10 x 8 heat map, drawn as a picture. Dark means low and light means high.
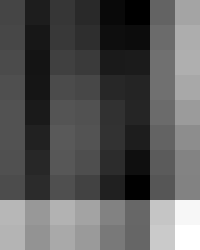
Roughest part: bottom right. Ninth with the highest average: bottom right. Seam: horizontal, 80% of the way down, the bottom part higher. Grain: streaks running down.
